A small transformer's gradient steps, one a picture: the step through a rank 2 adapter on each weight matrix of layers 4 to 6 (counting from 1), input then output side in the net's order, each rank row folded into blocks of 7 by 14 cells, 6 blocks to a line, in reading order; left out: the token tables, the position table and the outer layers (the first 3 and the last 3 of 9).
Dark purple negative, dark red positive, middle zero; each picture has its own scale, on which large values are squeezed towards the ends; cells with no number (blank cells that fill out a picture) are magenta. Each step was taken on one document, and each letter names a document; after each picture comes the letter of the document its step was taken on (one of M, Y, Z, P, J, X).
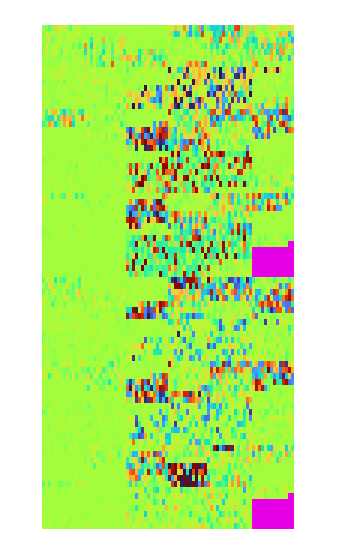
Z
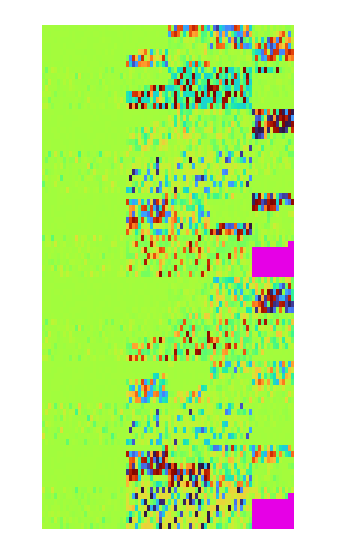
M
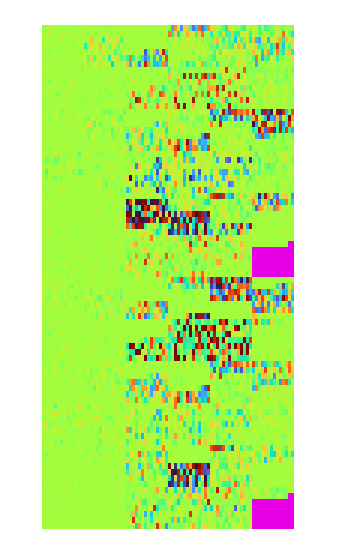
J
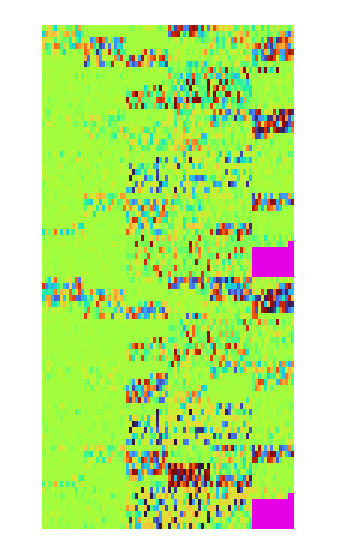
M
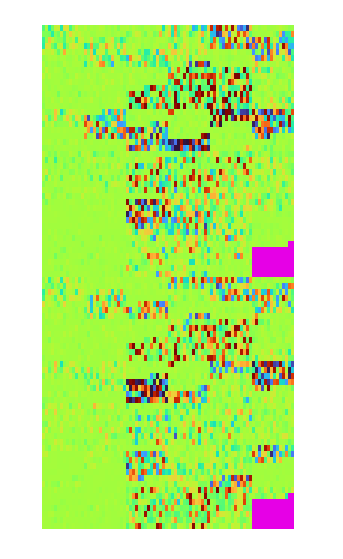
J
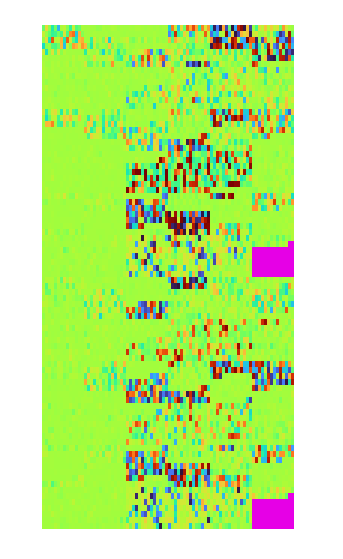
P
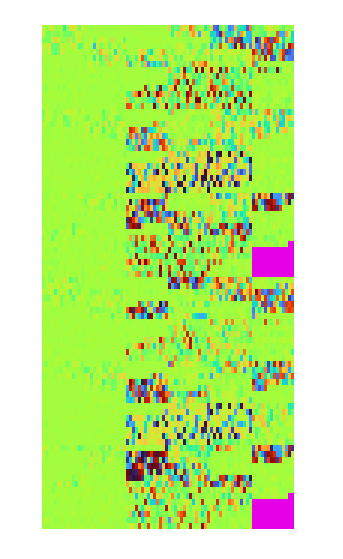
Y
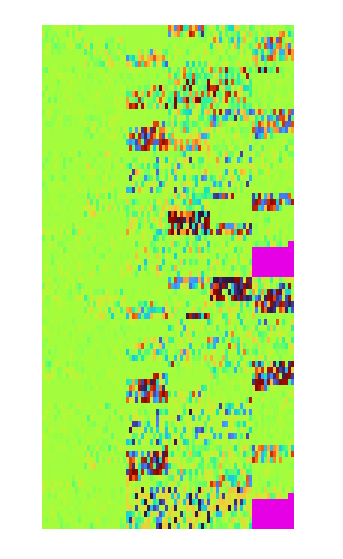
M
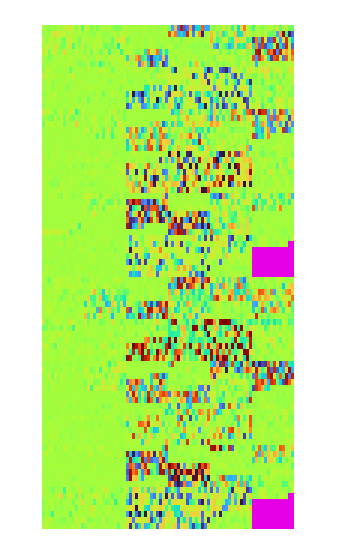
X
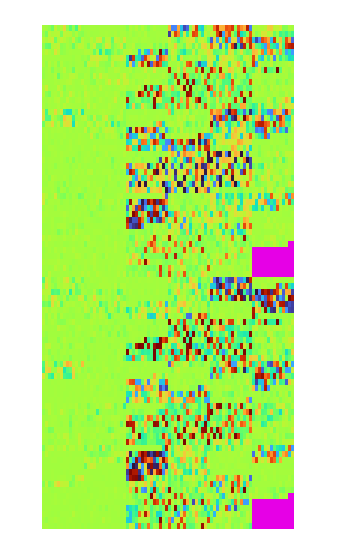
Y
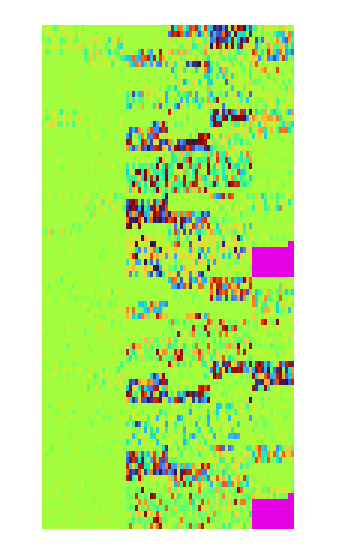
P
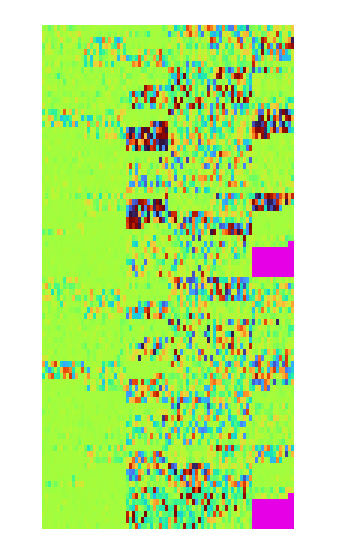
Z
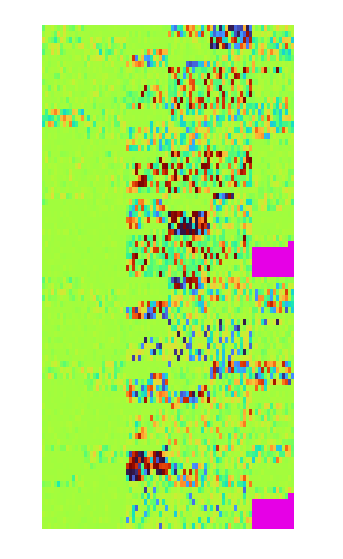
Z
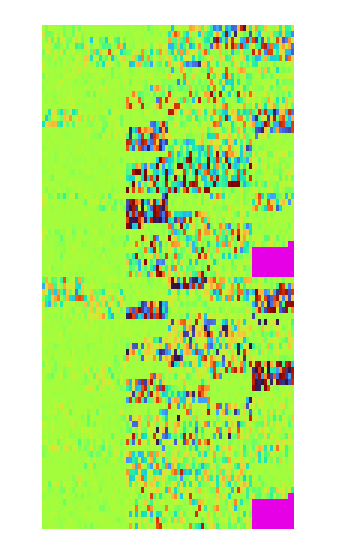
P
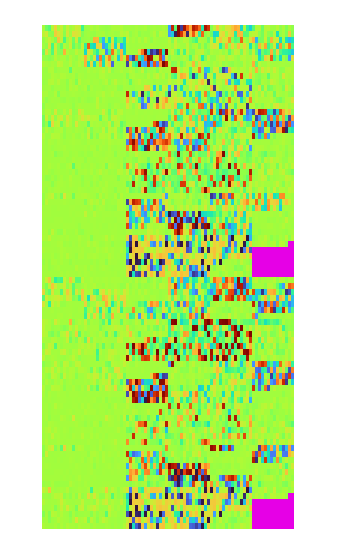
X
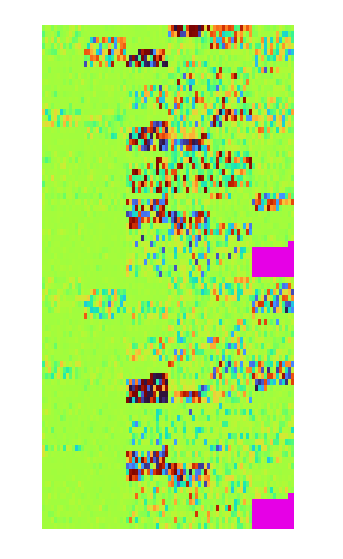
M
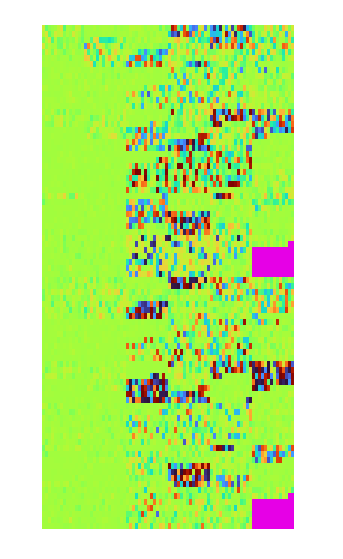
P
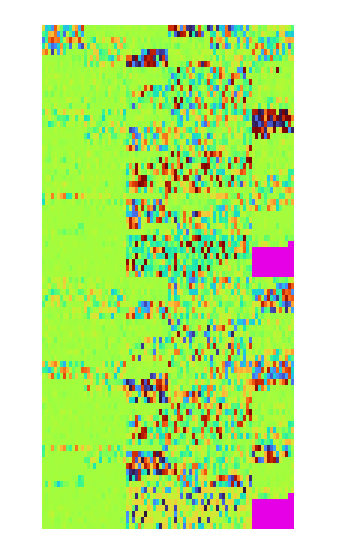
Z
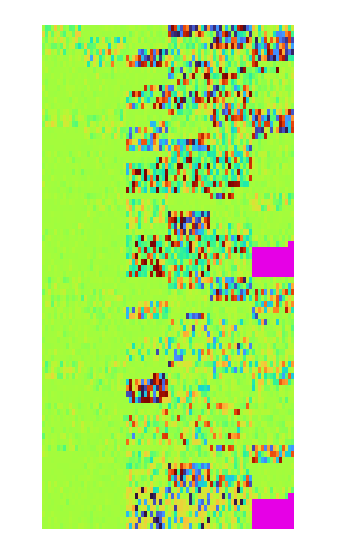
P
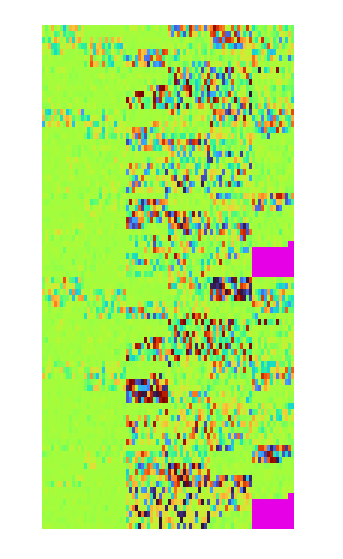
Y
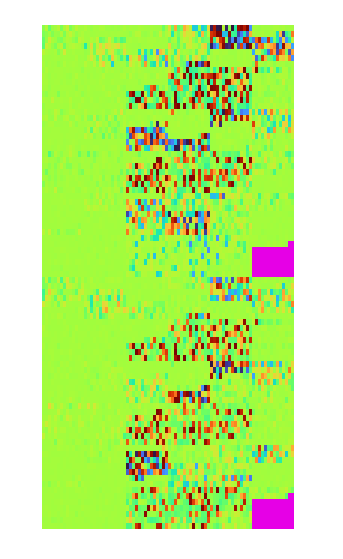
J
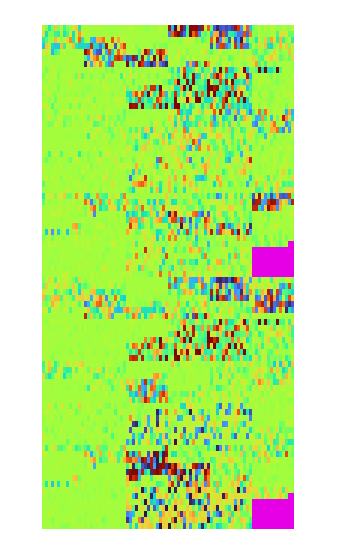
M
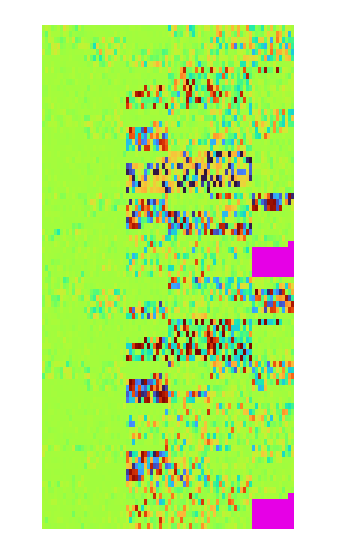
Y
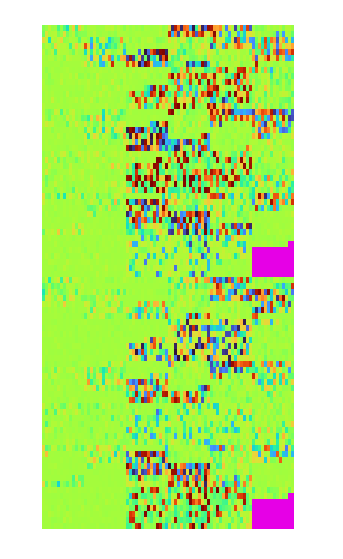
J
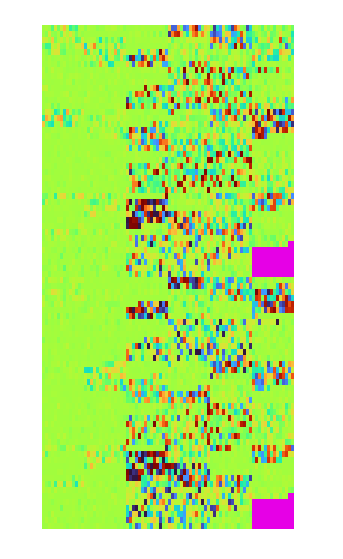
Y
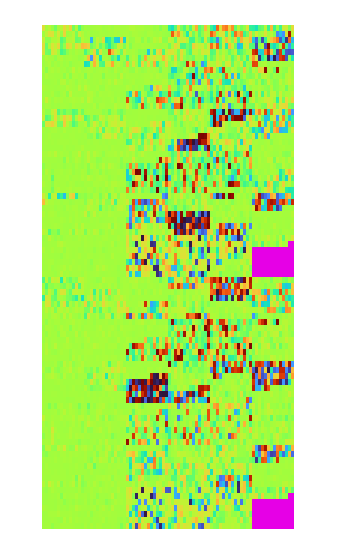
P
